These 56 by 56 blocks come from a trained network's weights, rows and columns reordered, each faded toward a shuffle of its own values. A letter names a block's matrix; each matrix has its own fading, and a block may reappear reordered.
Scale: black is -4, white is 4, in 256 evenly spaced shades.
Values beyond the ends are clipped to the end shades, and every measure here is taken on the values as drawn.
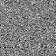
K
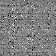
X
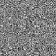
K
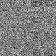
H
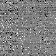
X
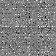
X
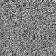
K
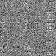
H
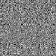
K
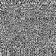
H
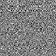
K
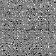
X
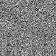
H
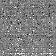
X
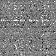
X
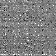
X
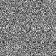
K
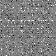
X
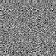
K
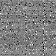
X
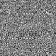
H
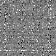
X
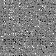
X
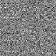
K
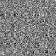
K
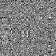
H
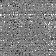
X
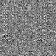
H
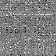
X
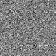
H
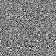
K
